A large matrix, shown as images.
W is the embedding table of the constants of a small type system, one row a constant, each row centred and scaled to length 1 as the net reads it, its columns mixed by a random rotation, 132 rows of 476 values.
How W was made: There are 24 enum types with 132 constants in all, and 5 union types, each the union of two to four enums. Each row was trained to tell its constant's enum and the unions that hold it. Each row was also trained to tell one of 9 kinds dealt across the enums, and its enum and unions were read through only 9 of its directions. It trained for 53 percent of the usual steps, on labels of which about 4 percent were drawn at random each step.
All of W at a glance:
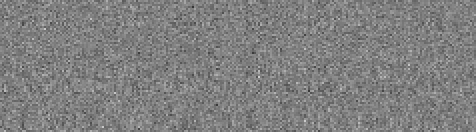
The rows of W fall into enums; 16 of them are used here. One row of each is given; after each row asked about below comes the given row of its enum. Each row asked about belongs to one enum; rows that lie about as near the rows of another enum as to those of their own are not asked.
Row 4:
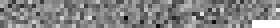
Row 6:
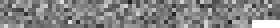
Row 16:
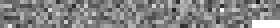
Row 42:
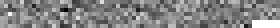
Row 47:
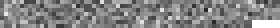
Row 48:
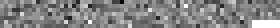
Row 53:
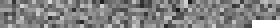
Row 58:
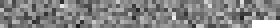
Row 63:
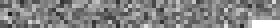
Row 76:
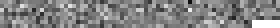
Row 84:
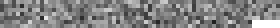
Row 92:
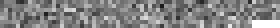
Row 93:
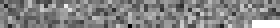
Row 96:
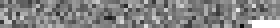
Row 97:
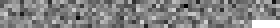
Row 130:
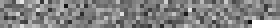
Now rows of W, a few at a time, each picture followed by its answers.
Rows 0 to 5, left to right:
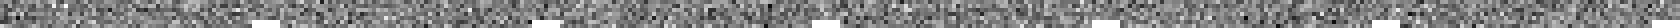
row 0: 16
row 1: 76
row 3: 84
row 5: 97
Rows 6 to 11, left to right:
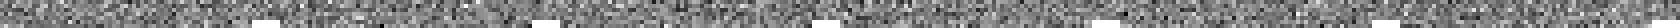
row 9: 63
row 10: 42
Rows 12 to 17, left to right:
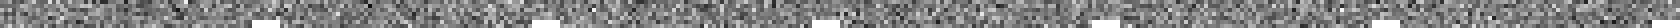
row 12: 53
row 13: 58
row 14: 53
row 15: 48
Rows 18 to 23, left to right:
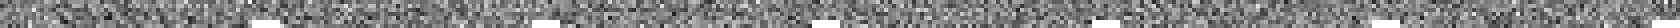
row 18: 84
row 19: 84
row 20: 16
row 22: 63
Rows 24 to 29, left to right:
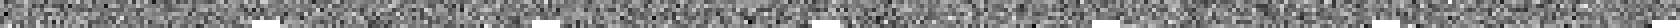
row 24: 96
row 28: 53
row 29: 16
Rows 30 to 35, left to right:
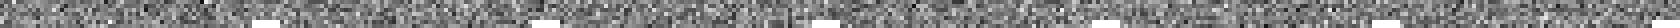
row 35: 47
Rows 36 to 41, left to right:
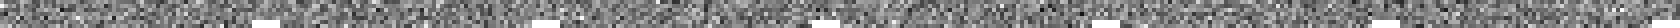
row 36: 42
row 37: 63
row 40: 97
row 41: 84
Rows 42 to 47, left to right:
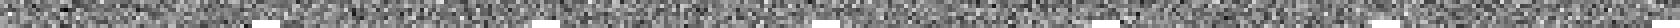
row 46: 63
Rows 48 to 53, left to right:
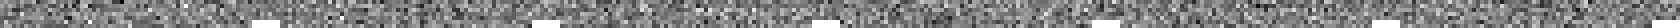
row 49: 53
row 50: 93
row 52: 93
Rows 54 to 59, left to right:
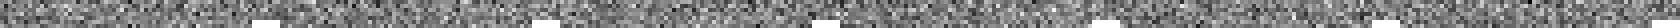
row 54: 6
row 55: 53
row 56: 47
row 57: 97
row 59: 6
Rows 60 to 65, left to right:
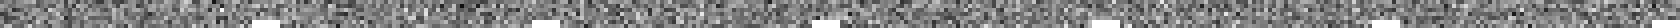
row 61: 92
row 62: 48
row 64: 96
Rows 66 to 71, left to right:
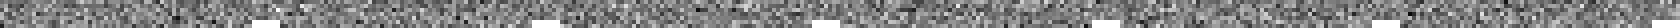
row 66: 92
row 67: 92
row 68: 16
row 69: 16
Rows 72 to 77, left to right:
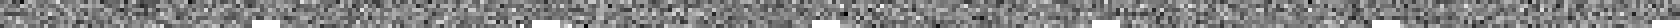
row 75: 6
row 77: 6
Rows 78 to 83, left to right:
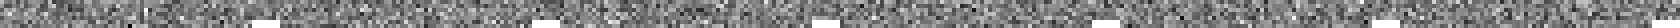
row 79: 76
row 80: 84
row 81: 47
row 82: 58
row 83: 53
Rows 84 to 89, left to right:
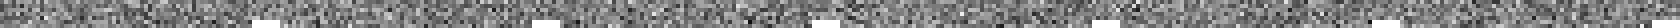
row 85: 76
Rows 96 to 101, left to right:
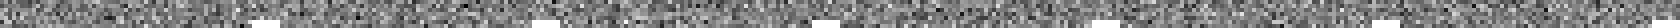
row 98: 48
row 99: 63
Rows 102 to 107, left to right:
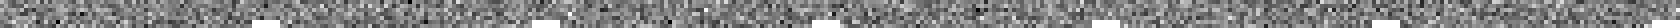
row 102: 76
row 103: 6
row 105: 58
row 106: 76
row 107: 63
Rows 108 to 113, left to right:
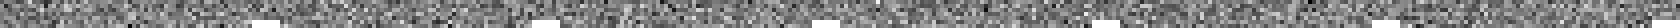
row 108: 93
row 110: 93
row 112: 97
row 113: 16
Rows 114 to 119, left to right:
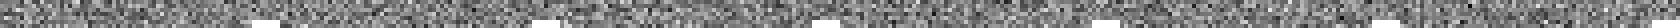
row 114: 63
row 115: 97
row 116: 48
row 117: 97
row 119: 84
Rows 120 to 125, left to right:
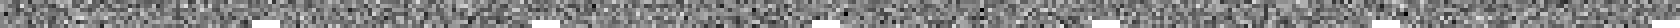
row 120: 48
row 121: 16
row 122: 48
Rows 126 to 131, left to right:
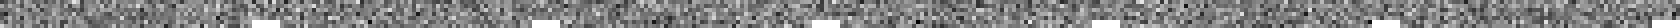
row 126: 84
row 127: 97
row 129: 93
